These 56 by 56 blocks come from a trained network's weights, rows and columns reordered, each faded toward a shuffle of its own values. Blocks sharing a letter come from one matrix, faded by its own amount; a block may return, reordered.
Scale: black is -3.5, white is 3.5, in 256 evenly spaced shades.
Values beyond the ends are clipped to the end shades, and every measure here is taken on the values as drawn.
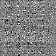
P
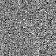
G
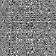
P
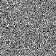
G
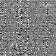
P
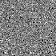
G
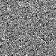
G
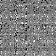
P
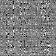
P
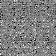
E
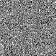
G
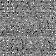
E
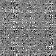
P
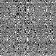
P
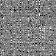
P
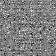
E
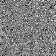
G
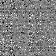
E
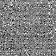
E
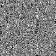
G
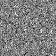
G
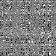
P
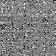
E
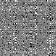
P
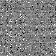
E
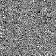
G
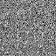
G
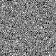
G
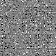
E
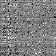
P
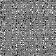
P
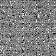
E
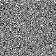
G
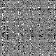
P
